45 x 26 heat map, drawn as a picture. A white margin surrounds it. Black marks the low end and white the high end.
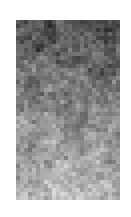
Ninth with the highest average: bottom middle. Stripes: none. Slope: up to the bottom. Average level on the scale: 50%.
